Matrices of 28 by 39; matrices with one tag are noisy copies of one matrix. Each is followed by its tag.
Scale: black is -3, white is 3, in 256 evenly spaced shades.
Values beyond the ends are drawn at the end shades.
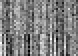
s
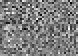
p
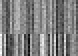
s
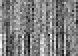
s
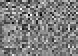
p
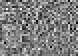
p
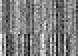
s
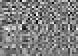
p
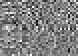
p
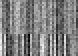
s
